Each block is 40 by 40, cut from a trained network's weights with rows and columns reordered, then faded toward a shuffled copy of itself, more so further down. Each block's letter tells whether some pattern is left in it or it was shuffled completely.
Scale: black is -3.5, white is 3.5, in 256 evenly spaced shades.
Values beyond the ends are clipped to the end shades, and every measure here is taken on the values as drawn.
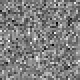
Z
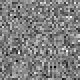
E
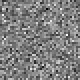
Z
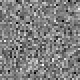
E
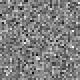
Z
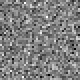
Z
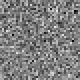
Z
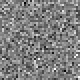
Z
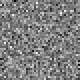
Z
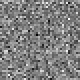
E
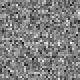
E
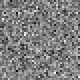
E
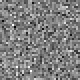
Z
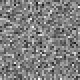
E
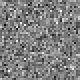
Z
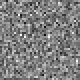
E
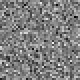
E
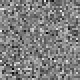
Z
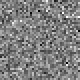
Z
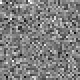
E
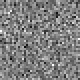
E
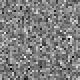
Z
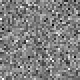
Z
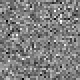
E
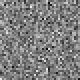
Z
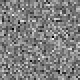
Z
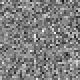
E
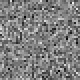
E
